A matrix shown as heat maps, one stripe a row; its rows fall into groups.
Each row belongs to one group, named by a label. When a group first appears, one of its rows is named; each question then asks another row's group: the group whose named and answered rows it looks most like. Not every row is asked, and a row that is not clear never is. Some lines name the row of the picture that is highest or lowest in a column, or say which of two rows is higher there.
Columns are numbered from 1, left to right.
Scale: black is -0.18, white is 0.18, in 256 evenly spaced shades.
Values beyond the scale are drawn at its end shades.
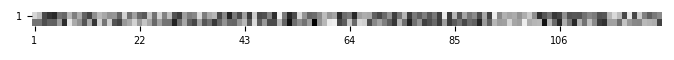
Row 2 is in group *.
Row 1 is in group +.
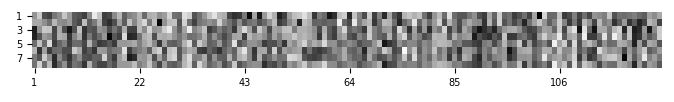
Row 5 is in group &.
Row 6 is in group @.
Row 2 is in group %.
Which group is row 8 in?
&
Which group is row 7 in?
@
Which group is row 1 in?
%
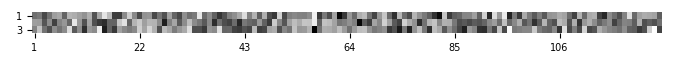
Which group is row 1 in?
*
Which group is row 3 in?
%
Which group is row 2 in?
&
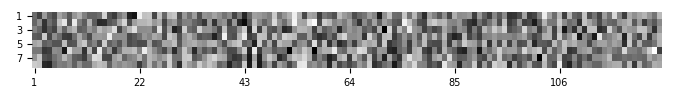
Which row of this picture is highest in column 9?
2
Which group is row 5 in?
+
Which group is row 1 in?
@
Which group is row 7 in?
%
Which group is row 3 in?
*
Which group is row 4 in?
@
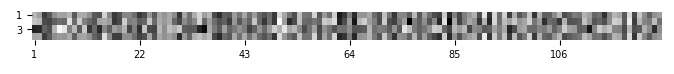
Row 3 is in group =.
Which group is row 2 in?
+
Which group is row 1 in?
+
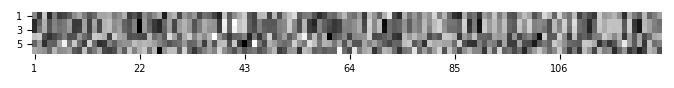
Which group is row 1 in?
@
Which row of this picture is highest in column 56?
5
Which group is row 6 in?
%
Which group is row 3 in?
=
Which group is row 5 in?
&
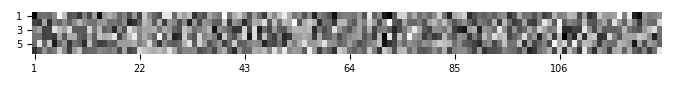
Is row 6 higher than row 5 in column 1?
No
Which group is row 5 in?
&
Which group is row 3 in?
%
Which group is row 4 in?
*
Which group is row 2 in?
@
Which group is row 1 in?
=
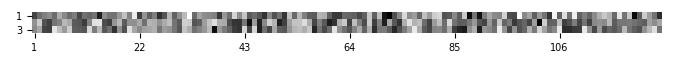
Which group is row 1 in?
=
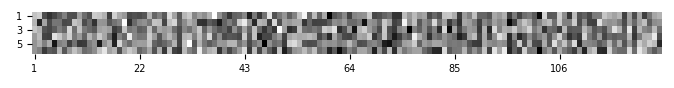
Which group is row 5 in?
&
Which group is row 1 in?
+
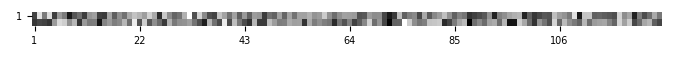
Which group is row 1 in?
&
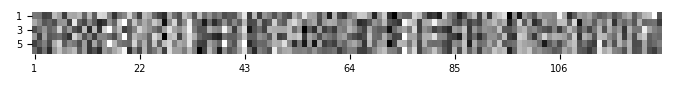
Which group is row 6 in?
=
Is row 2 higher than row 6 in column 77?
No
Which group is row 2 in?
&
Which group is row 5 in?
=
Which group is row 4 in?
@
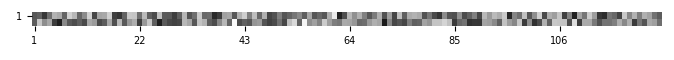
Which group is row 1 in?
*
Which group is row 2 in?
&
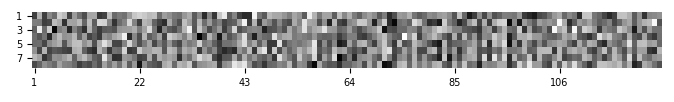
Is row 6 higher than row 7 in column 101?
Yes
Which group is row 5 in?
*
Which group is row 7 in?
+
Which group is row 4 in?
=
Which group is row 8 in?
=
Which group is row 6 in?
@
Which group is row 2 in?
*
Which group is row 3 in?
&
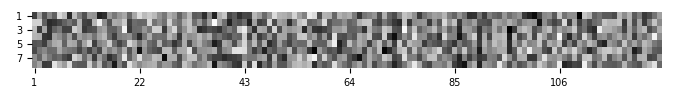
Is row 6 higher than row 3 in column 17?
Yes
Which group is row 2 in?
+
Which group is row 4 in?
+
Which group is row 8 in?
%
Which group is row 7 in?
@
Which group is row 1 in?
&
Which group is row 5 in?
*
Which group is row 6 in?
=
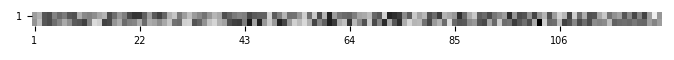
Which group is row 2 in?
%
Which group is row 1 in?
+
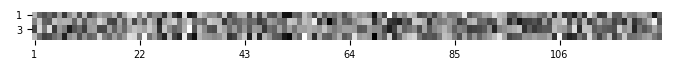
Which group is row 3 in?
&
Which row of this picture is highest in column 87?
1
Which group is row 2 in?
%
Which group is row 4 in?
*
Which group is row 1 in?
*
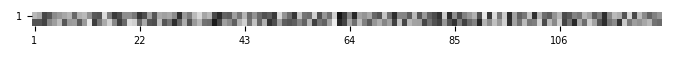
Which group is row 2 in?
*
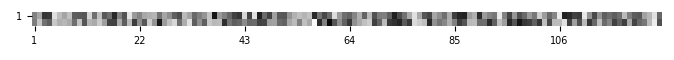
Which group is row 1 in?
%
